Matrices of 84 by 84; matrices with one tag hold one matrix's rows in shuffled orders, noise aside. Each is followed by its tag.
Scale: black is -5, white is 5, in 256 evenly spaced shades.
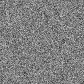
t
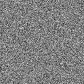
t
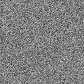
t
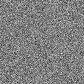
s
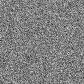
s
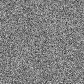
s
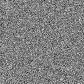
t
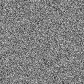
t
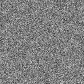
t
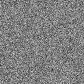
s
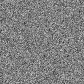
t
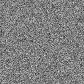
t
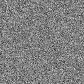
t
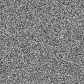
t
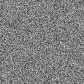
t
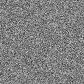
s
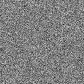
t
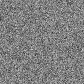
s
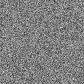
t
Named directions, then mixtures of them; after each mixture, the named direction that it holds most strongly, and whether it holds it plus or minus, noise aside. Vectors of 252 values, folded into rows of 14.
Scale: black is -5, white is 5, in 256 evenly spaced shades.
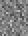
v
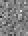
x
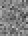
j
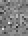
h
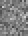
j, minus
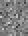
x, minus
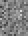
x, plus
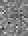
h, minus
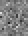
h, minus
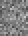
j, minus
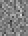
v, minus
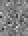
h, minus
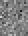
x, minus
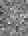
h, plus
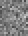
j, minus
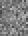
j, minus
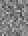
v, plus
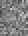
j, minus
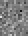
x, minus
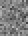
j, plus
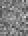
j, minus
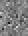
h, minus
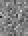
x, plus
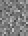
v, plus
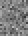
j, plus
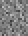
v, minus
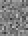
j, plus
